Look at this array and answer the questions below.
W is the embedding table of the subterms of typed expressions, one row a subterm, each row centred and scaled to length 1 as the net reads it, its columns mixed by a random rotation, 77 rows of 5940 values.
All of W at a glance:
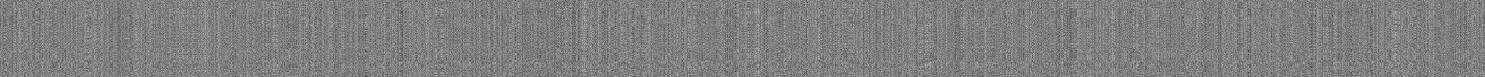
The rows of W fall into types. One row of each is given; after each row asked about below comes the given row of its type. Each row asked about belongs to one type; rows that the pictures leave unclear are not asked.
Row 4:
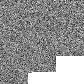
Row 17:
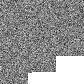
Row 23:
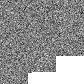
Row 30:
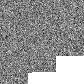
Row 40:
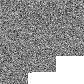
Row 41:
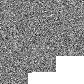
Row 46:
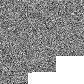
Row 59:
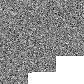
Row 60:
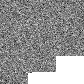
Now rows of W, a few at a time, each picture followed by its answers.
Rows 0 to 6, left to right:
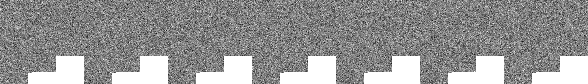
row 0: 40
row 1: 60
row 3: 17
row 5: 4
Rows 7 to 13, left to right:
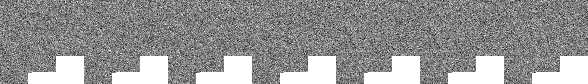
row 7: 4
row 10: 40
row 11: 60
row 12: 60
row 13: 60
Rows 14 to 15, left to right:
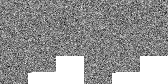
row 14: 41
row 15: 40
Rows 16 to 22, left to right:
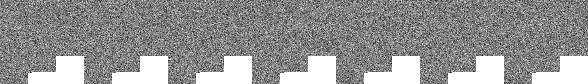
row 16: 40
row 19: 30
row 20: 4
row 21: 23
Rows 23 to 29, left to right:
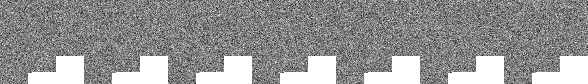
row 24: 30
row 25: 41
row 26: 60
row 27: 46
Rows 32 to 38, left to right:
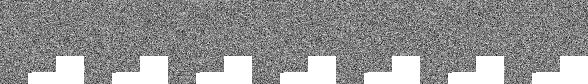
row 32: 41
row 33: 17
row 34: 46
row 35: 41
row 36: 40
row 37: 59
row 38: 17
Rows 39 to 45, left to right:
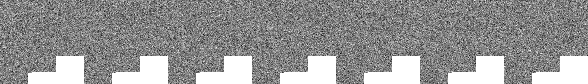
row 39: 59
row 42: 40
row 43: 4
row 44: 4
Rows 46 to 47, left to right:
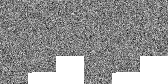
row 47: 30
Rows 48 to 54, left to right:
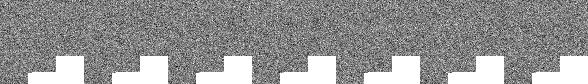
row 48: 60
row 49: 40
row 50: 41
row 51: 17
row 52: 30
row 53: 60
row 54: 41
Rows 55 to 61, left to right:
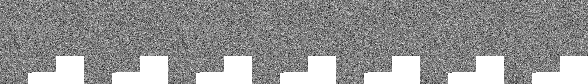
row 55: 60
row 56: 40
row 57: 60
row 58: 40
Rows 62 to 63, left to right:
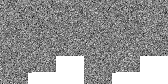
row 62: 17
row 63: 23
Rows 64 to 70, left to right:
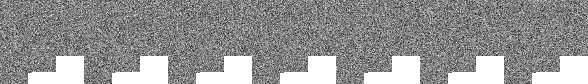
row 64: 41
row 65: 41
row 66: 30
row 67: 30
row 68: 17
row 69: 59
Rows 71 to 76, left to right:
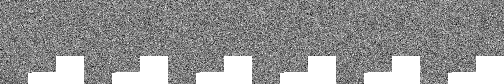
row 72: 41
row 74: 59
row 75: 4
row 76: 17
